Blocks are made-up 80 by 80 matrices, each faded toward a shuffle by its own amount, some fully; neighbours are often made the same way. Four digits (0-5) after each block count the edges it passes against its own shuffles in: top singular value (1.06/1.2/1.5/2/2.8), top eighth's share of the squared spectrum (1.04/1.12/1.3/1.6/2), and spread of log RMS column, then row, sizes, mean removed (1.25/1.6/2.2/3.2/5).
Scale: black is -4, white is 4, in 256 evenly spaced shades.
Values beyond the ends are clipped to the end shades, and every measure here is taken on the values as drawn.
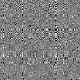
5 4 3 3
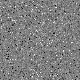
1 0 0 0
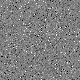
2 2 0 0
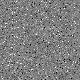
2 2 0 0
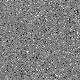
1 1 1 0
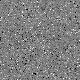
1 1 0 0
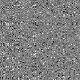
4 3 2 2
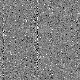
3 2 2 0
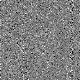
1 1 2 0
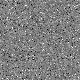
0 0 0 0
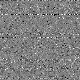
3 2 0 3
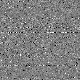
2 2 0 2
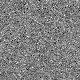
0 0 0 0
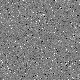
0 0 0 0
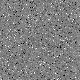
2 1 0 0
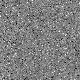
2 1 0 0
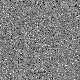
0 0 0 0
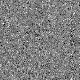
0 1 2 0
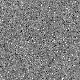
0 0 1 0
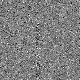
1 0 1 0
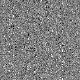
1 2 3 0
